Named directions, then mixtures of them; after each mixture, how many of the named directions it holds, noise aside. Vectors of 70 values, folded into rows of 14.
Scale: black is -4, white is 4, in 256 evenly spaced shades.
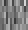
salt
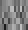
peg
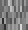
two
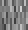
two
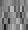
one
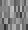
one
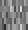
two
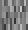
two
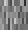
one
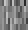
one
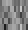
one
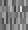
two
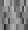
two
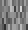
two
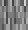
one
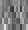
one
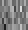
two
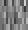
one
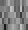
one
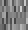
two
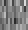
one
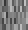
two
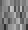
one
